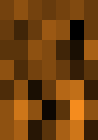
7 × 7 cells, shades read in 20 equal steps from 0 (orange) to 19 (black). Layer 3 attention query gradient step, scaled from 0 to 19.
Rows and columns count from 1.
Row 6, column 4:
18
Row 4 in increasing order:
8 9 10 11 12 13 15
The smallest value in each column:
8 3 8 7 5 0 6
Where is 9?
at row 1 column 6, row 3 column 4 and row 4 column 4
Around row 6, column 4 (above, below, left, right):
11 12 8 12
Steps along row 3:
same down up up up down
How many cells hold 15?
3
